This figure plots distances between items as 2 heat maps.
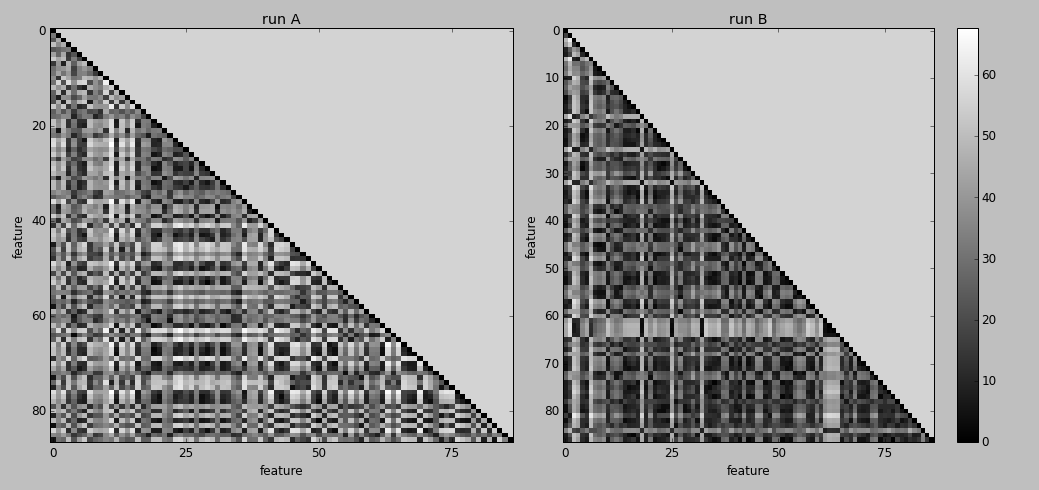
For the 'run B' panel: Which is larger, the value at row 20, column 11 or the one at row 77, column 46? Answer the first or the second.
the second
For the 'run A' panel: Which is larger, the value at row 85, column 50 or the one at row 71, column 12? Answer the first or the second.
the first
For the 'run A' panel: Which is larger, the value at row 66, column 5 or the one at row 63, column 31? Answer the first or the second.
the second
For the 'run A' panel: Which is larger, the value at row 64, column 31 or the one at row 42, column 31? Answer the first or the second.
the second
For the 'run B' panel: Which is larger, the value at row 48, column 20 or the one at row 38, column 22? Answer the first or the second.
the first
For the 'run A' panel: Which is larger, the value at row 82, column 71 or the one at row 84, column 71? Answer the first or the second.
the second
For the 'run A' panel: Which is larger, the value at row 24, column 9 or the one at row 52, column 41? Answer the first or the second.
the second
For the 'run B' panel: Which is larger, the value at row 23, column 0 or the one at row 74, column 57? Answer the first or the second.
the second
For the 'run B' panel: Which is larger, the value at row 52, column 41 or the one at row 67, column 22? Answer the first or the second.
the second
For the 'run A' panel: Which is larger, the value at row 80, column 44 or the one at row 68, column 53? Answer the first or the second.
the first
